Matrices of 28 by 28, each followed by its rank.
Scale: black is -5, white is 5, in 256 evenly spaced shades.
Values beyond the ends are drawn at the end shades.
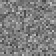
full rank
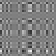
one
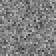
full rank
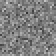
full rank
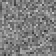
full rank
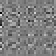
three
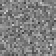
full rank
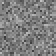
full rank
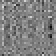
five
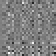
three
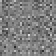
five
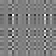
one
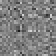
five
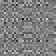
three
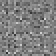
five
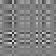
one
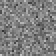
full rank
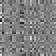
three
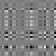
one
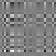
one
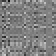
three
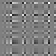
one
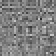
five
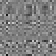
three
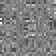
five
